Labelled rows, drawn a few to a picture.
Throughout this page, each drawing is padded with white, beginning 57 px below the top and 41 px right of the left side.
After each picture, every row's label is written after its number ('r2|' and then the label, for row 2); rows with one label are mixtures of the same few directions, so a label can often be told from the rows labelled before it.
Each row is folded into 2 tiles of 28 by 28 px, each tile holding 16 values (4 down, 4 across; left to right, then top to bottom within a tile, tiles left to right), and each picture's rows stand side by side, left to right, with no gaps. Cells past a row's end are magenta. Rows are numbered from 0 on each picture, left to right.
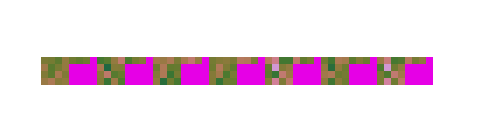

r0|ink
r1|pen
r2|ink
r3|ink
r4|pen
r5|pen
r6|pen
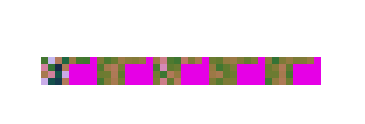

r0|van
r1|van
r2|pen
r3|pen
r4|van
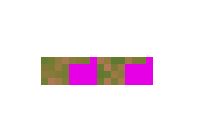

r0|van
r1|pen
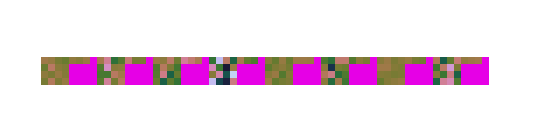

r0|pen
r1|pen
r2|ink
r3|van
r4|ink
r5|pen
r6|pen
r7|van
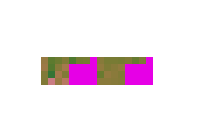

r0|ink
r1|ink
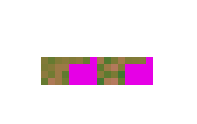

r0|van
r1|van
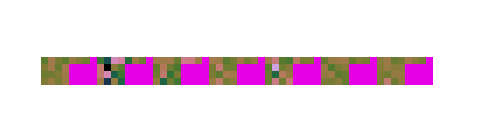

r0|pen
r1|pen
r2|ink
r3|pen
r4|pen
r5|pen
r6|pen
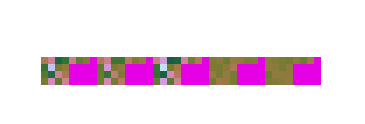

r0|pen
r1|pen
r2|pen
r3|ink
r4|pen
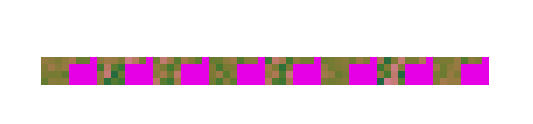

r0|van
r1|ink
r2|van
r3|pen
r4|van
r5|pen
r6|van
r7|ink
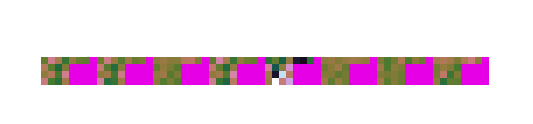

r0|van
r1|van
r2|ink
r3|van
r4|ink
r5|ink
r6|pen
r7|ink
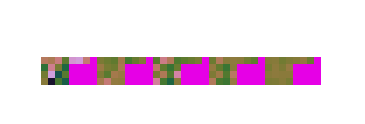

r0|ink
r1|ink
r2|van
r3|van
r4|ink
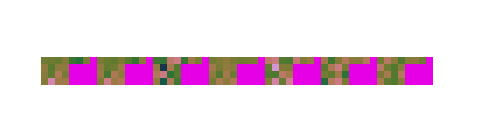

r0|ink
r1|ink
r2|pen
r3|ink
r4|pen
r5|van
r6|van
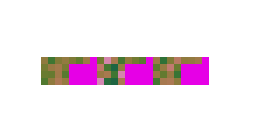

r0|van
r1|van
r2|van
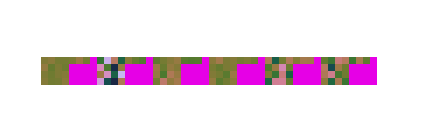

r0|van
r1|van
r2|ink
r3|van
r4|van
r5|pen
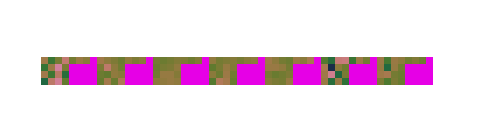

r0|van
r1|pen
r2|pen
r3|van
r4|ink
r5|pen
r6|pen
